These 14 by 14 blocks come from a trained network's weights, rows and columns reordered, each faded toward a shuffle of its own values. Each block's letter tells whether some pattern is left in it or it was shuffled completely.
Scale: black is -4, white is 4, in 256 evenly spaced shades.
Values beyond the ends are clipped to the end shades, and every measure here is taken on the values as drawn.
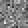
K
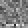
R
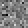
K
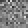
R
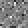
K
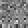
R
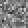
K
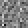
R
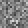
K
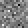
K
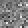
R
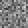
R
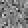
K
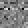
R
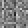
R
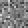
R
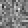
R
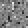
K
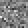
K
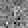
R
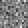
K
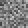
K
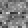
R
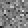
K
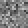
K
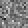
K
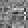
R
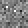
K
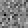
K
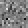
K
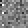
R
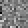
R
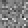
R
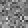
R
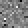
K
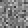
K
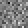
R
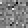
K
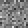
K
